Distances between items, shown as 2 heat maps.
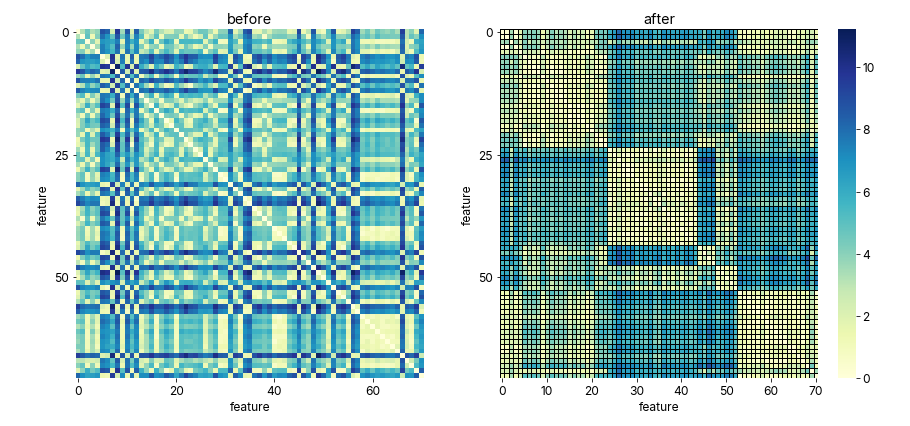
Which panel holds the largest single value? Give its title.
before
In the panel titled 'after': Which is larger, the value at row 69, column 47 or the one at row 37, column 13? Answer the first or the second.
the second
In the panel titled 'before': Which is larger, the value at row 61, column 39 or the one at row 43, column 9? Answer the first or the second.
the first
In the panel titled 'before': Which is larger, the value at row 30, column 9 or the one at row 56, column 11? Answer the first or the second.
the second
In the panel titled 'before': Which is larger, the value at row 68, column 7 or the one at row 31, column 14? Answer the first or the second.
the second
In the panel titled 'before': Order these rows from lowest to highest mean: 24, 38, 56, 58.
58, 38, 24, 56
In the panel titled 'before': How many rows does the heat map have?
71
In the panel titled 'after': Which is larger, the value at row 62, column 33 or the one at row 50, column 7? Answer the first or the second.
the first
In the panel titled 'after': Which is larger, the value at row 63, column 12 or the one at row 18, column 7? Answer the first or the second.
the first
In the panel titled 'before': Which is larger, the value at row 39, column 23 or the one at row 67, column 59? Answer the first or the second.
the second
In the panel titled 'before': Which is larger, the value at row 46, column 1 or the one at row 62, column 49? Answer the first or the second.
the second
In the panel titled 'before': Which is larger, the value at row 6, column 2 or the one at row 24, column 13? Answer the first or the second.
the first
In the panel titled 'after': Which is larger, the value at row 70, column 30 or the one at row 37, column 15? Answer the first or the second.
the first
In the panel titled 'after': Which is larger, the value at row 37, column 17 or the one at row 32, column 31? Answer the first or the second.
the first
